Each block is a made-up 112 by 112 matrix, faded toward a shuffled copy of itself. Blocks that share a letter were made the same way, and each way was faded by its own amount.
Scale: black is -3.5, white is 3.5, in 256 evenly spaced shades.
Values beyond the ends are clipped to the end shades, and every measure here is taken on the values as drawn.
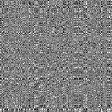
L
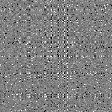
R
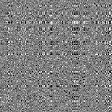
L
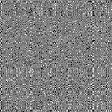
R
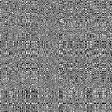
L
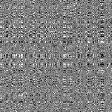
L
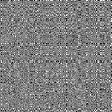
L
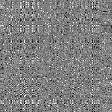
R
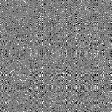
R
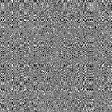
L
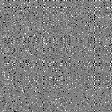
R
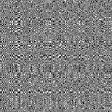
L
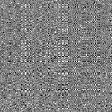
L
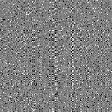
R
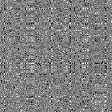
R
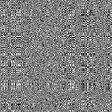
L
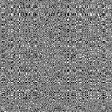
L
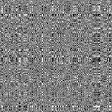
L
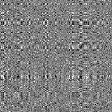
L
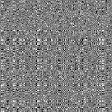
L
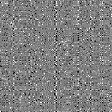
R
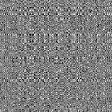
L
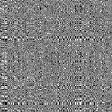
L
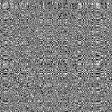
L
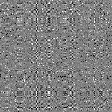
R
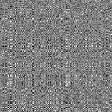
L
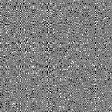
R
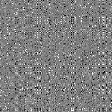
R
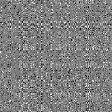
R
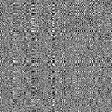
L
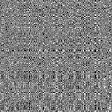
L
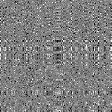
R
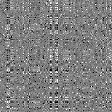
R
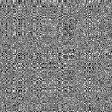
L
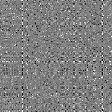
R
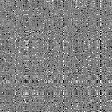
R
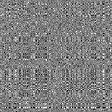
L
